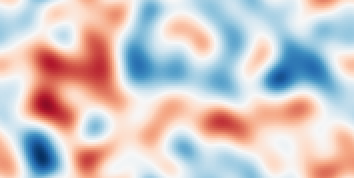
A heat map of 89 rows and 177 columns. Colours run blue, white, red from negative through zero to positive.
No single row or column stands out from its neighbours. Neither half mirrors the other. No lone cell stands out from its neighbours. The texture varies smoothly and slowly. The middle left is the ninth with the highest average.
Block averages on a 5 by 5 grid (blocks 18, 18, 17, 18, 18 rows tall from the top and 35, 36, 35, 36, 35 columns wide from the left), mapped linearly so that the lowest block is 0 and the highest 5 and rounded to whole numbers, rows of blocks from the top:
24212 | 44110 | 54111 | 33453 | 14224
